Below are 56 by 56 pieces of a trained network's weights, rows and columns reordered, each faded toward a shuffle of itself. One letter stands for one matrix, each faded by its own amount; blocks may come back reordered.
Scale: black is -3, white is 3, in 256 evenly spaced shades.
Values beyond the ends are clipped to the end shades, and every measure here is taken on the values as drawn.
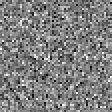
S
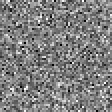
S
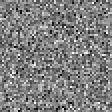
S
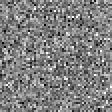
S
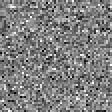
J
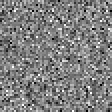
J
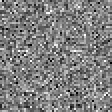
J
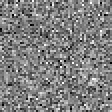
S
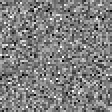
J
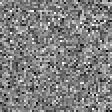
S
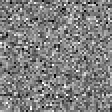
J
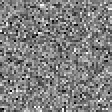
S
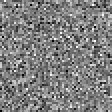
S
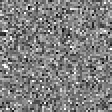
S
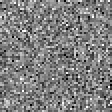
J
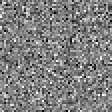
J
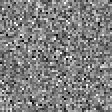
J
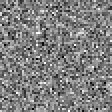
S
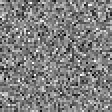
S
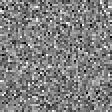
J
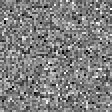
S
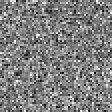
S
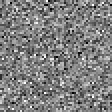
S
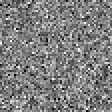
S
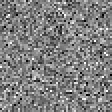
J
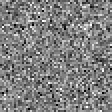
S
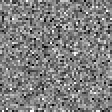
J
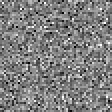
S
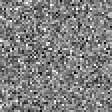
S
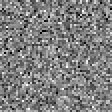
S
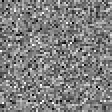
S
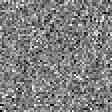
J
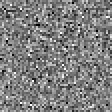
S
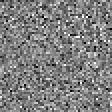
S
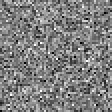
S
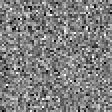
J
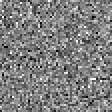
J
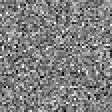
J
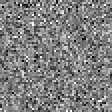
S
